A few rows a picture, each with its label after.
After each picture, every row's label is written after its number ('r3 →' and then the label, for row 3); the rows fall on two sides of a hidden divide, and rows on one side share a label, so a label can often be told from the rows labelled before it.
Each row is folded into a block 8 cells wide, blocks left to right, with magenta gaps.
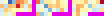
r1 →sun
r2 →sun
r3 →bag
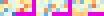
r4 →sun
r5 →sun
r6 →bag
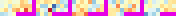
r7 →sun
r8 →bag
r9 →bag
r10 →sun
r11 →sun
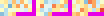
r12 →sun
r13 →sun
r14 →bag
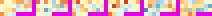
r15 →bag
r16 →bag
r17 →bag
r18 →bag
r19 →sun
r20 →bag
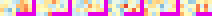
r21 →sun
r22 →bag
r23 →sun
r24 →sun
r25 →bag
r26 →sun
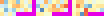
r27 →sun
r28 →sun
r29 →bag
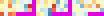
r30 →bag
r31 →sun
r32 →sun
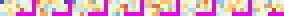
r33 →sun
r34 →bag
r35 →sun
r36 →sun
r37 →bag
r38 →sun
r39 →sun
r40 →sun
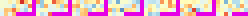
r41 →bag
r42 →bag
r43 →bag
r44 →sun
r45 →sun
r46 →bag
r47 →sun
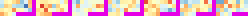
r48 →bag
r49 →bag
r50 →sun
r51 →sun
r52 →bag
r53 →sun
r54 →sun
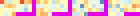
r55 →bag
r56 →bag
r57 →sun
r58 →sun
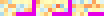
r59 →bag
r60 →bag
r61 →sun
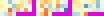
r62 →sun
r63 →bag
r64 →bag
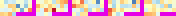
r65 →bag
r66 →sun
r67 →bag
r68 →bag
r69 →bag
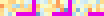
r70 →bag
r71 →sun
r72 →sun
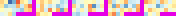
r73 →sun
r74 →bag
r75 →sun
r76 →bag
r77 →bag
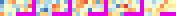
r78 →bag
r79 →sun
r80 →bag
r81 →sun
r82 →sun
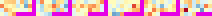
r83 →bag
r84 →sun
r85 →sun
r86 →sun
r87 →bag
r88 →bag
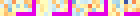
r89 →bag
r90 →bag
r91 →sun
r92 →sun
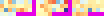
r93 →sun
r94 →bag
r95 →bag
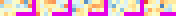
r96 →bag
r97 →bag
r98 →sun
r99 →sun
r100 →bag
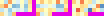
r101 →bag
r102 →bag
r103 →bag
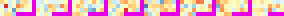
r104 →sun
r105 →sun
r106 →bag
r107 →sun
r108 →sun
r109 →bag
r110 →bag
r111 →sun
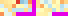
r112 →bag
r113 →bag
